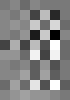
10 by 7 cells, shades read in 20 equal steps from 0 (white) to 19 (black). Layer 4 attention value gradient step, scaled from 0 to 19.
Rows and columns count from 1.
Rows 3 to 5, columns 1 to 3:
9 8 9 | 9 10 8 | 14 6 14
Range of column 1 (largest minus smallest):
6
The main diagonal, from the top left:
10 10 9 17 13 1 10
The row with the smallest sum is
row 6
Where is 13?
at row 5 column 5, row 7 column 6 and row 9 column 5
